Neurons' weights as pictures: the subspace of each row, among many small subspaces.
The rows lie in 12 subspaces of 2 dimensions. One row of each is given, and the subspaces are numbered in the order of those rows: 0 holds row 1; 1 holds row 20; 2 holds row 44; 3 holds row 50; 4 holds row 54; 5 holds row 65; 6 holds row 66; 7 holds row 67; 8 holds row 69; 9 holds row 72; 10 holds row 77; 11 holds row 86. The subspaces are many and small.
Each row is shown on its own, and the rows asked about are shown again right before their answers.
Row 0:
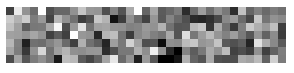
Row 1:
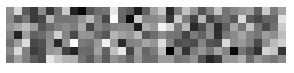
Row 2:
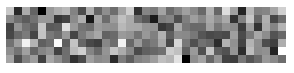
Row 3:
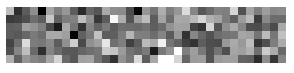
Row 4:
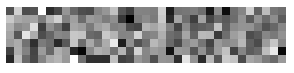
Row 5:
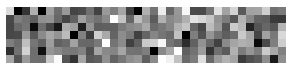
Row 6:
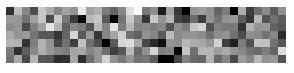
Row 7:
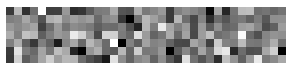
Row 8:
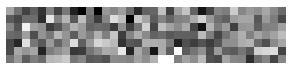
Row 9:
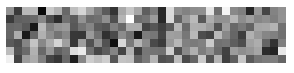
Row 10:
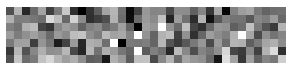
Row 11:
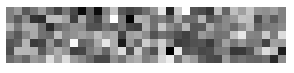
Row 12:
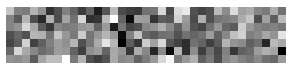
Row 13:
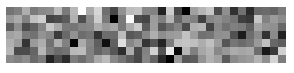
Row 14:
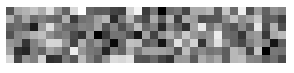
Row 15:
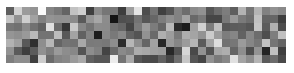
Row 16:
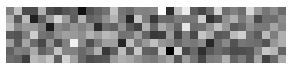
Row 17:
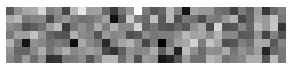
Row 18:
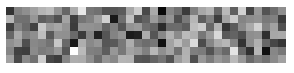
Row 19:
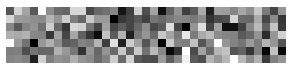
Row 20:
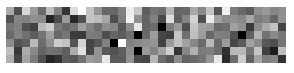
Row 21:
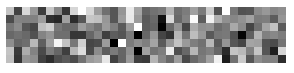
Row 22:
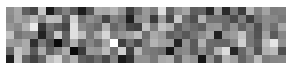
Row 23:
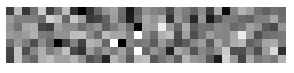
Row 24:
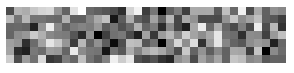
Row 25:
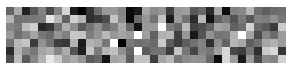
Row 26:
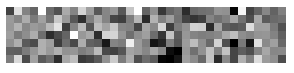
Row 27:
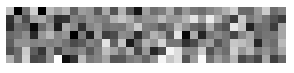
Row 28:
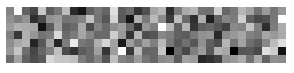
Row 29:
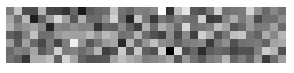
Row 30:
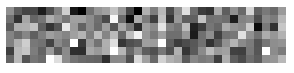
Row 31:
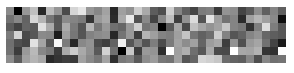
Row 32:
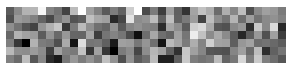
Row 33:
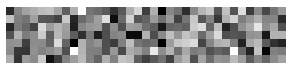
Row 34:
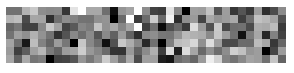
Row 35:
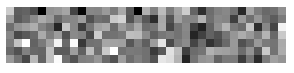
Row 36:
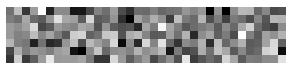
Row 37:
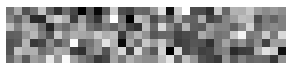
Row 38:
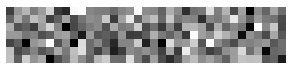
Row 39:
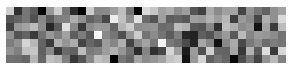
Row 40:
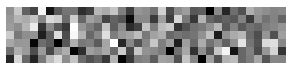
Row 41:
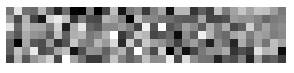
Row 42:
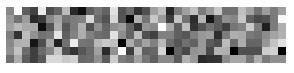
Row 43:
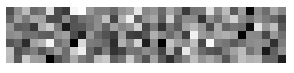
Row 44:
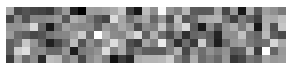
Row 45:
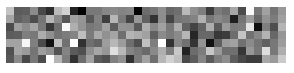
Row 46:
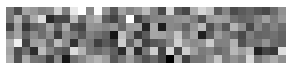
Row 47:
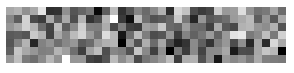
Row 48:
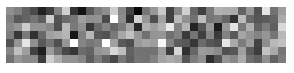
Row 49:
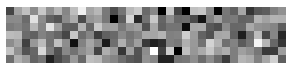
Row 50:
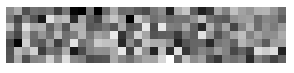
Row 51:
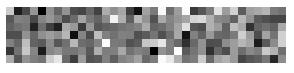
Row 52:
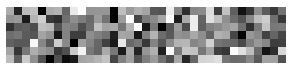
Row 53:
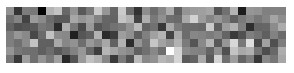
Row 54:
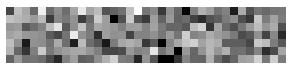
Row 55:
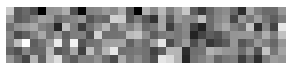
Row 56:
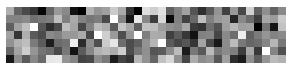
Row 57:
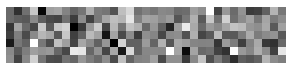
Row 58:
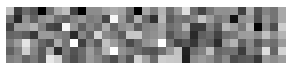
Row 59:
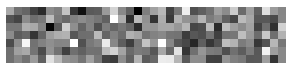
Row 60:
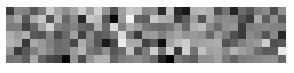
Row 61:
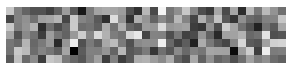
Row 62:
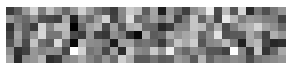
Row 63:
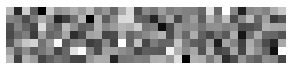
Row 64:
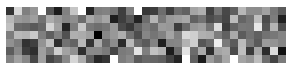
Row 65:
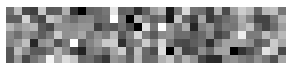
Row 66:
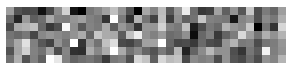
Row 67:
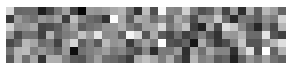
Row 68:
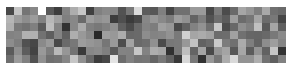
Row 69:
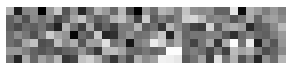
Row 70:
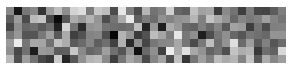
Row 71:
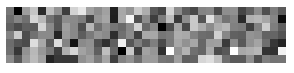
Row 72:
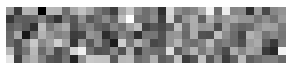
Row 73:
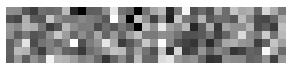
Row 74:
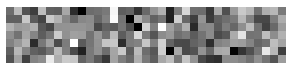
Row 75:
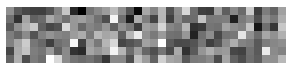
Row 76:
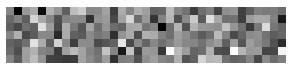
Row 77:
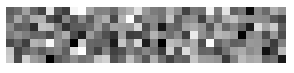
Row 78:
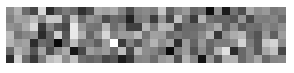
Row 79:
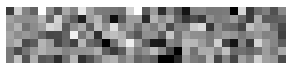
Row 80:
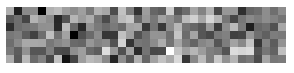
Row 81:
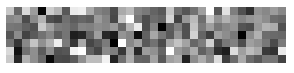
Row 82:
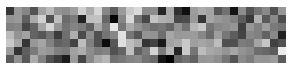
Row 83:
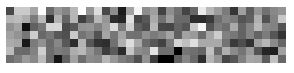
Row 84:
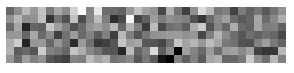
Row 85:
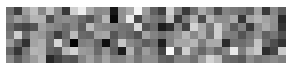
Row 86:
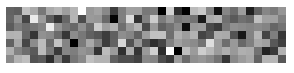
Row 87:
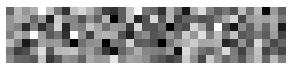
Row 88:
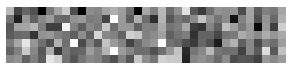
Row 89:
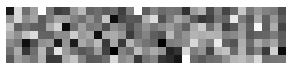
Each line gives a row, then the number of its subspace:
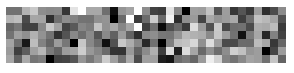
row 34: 5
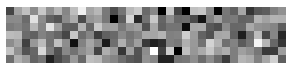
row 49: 11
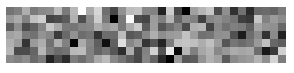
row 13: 4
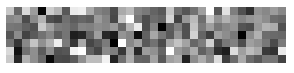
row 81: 6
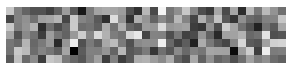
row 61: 7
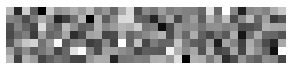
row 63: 10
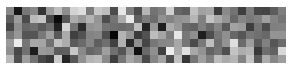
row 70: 3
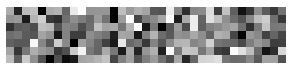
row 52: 5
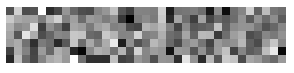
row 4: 9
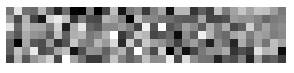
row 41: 3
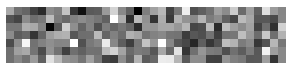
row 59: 5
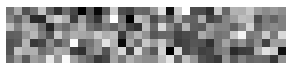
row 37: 4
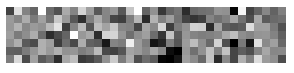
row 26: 8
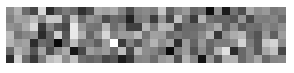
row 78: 2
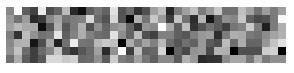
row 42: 0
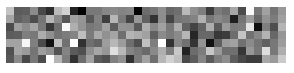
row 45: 10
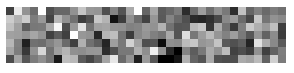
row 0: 4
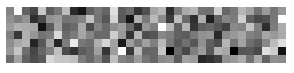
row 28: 0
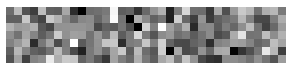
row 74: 5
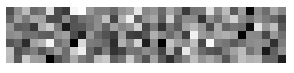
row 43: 10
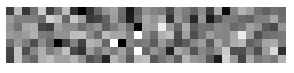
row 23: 1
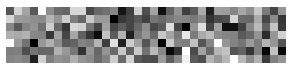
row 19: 7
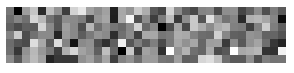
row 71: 0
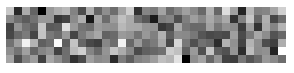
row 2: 10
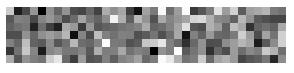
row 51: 11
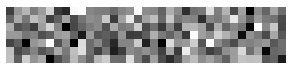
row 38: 10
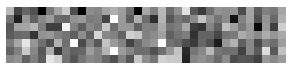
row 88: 6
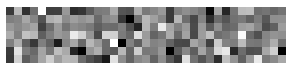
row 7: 6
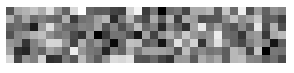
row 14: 2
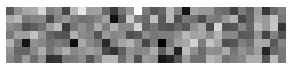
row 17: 5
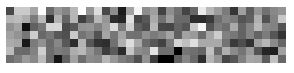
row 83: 3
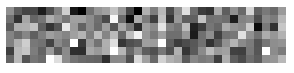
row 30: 6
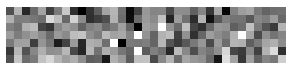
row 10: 1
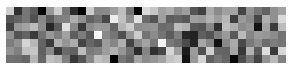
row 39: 9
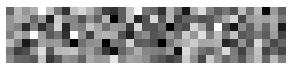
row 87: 0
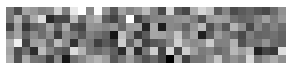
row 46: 3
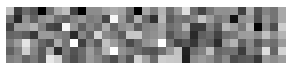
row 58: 6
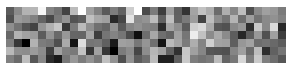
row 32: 1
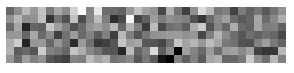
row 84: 3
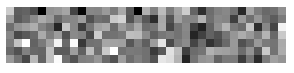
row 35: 1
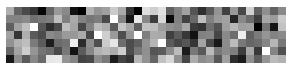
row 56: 9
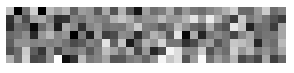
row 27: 11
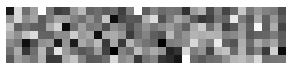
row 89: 6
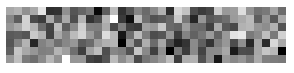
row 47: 8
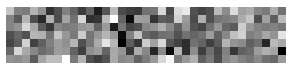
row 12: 8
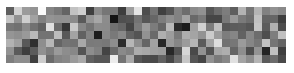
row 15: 2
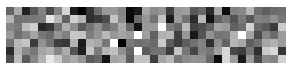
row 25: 1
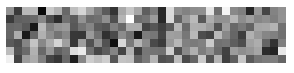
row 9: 9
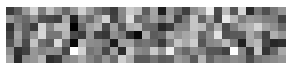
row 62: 7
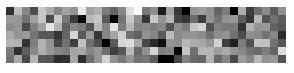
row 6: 8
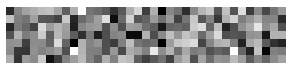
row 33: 7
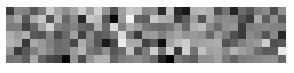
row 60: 8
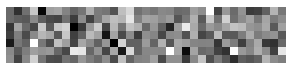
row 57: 7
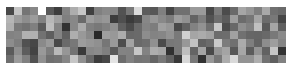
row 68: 9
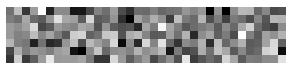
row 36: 10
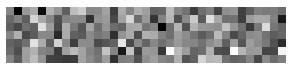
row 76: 0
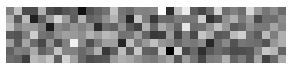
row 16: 11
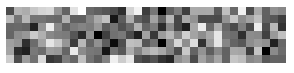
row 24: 2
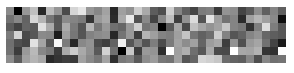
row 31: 0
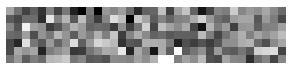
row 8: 3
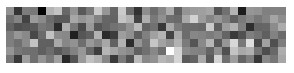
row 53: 8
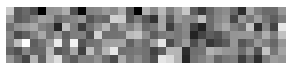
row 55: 1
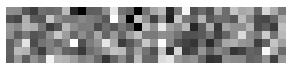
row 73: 5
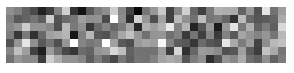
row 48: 0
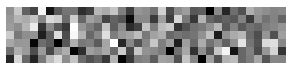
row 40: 2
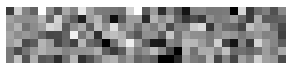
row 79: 8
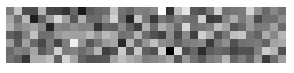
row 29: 11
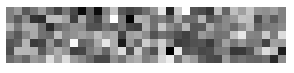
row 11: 4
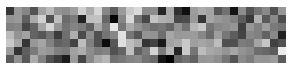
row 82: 8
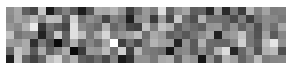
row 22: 2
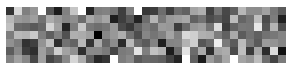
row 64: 9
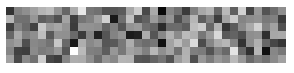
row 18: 7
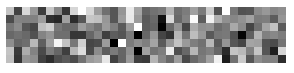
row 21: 1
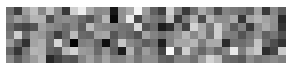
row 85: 0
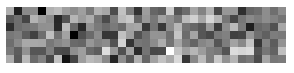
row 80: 4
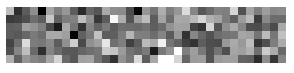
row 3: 4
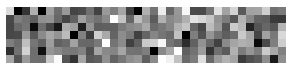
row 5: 11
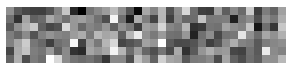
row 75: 6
